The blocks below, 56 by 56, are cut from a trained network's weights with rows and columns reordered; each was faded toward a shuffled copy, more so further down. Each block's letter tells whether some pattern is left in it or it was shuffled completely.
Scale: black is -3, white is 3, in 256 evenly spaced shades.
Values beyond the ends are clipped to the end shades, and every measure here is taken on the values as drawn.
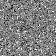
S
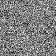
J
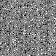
J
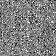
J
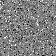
S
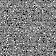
J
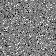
S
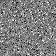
S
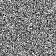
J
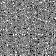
J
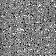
J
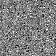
S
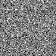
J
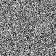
S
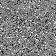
S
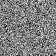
S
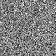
J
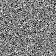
S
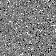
S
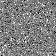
S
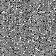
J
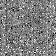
J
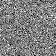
S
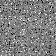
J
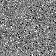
S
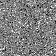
S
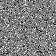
S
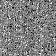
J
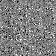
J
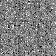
J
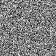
S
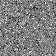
S
